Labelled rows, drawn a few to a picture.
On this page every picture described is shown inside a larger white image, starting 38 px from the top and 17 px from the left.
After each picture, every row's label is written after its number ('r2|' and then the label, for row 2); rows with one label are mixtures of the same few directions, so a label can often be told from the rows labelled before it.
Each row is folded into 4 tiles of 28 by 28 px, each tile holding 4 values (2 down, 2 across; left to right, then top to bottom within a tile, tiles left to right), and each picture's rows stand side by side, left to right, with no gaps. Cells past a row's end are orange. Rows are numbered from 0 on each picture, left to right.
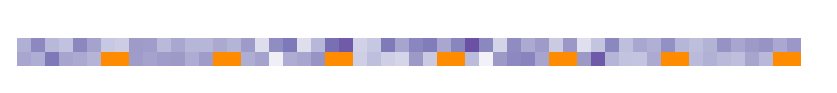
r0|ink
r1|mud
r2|ink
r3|mud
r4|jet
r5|jet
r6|mud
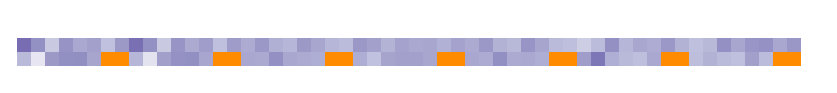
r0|jet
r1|jet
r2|ink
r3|jet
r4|ink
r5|jet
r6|mud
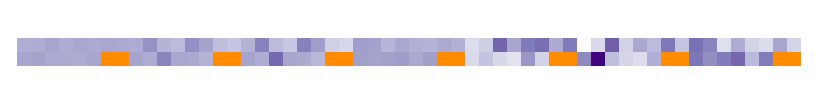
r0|jet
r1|ink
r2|ink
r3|mud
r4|mud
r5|jet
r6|mud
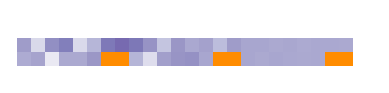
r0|ink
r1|jet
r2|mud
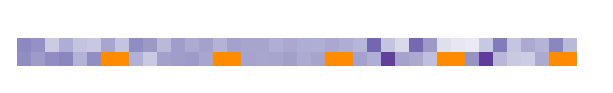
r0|mud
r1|jet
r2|mud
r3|ink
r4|jet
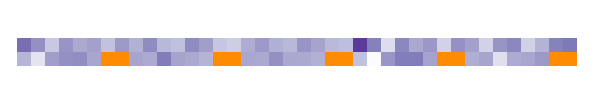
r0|jet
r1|ink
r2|ink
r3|jet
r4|ink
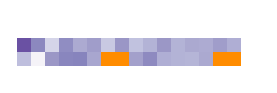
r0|jet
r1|jet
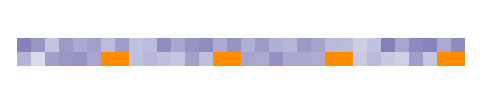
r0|jet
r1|mud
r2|ink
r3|mud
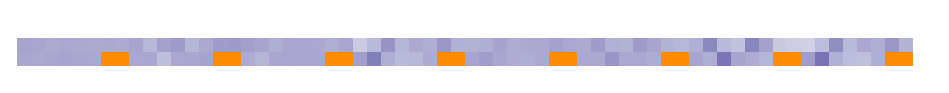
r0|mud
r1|ink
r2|jet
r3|jet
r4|jet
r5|ink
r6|ink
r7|jet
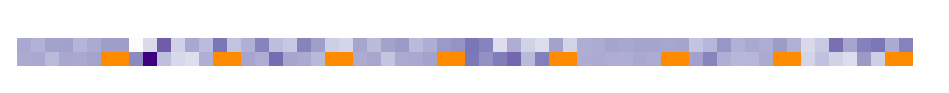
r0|ink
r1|jet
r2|ink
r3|ink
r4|mud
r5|mud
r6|jet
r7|mud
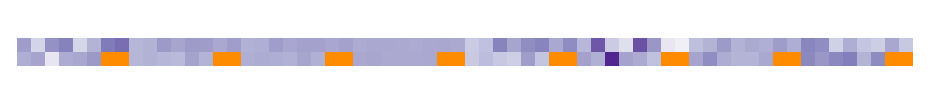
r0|ink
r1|mud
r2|mud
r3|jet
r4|mud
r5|ink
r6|jet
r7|mud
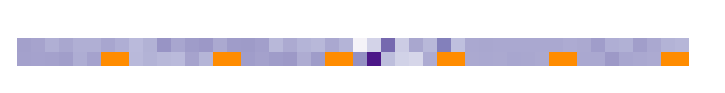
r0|mud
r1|mud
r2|mud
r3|jet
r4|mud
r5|ink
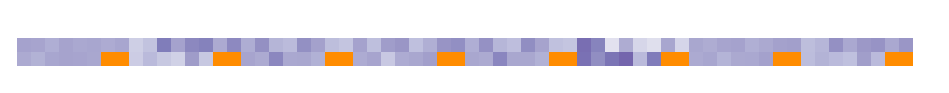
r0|jet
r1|mud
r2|ink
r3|ink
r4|ink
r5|mud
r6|ink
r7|mud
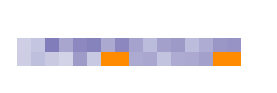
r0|mud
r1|ink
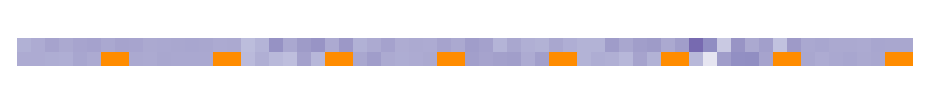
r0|mud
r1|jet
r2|mud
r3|jet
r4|mud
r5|mud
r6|jet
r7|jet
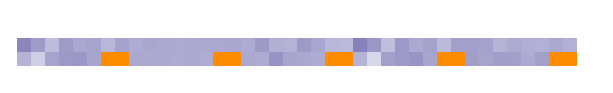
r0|jet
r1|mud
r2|ink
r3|jet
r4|mud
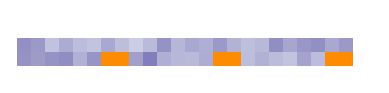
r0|mud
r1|jet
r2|mud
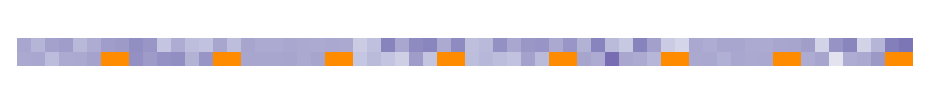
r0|ink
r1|mud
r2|mud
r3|mud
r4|mud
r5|ink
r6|ink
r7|ink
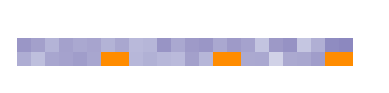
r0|jet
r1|mud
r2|ink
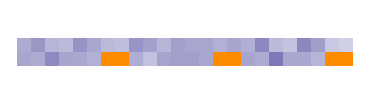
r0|ink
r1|jet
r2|ink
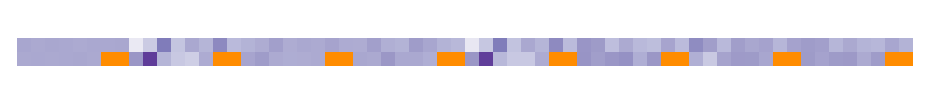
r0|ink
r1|jet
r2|jet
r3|ink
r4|jet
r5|mud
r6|jet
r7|mud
